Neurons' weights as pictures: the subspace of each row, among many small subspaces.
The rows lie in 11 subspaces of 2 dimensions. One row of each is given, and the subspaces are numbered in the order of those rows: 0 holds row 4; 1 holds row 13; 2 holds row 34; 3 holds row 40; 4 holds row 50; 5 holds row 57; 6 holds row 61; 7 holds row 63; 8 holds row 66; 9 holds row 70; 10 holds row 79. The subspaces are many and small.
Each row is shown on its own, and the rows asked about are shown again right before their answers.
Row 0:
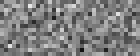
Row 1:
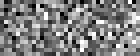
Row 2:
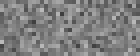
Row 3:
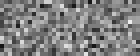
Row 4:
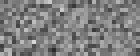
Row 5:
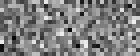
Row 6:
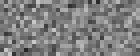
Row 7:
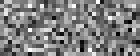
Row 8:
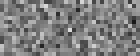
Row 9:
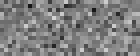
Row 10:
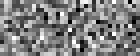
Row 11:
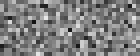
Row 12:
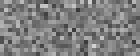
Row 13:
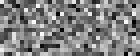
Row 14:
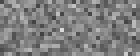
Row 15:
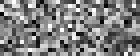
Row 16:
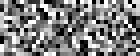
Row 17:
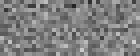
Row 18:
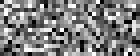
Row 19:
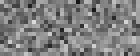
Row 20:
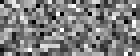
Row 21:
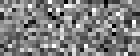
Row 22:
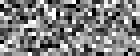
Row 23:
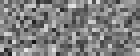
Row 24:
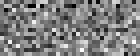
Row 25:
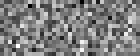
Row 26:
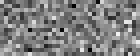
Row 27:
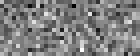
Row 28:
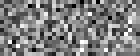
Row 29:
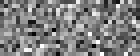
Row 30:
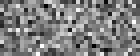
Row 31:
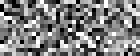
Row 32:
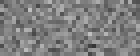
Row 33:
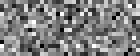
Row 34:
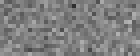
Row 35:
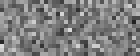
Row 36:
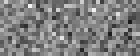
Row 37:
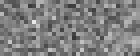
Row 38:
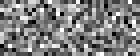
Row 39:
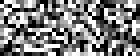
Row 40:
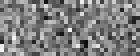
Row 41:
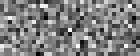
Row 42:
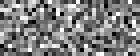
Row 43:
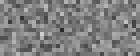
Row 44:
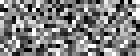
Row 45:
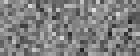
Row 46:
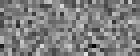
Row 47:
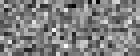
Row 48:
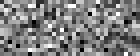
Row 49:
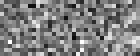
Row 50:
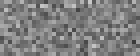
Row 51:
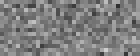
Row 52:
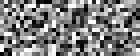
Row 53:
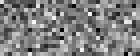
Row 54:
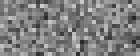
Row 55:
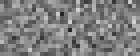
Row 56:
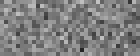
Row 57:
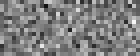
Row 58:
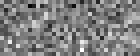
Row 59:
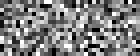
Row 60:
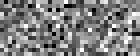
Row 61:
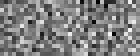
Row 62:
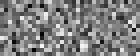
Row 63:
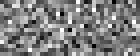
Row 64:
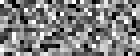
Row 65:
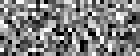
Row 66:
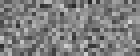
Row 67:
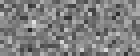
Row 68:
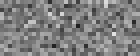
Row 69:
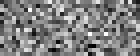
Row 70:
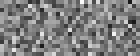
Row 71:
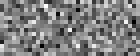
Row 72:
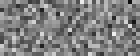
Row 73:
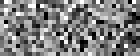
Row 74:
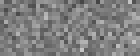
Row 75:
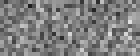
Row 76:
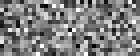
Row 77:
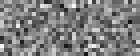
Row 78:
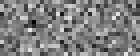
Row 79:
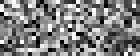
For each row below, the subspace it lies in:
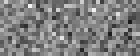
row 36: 6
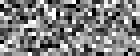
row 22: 5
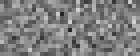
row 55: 7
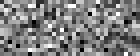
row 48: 5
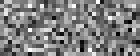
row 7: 2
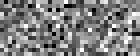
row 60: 6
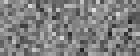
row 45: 6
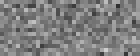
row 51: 4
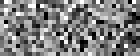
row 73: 7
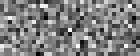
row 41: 10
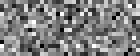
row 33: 3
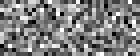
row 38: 9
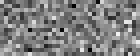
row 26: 2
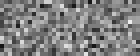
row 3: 8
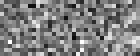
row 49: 10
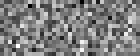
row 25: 9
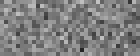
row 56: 7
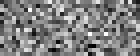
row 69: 0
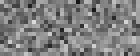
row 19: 7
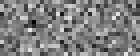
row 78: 3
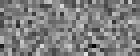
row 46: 8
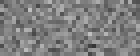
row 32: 0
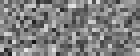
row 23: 0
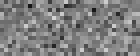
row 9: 6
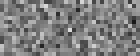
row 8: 5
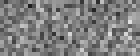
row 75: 6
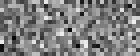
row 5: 3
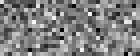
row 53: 1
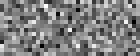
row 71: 5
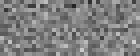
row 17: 4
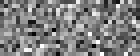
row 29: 8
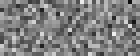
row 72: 9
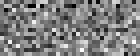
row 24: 4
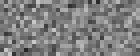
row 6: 0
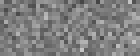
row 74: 7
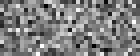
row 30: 4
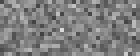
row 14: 1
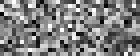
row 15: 10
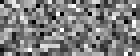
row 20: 1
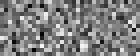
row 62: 2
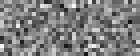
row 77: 8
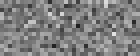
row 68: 6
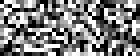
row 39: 2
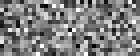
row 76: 4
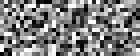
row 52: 0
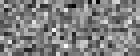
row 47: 8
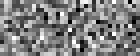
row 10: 7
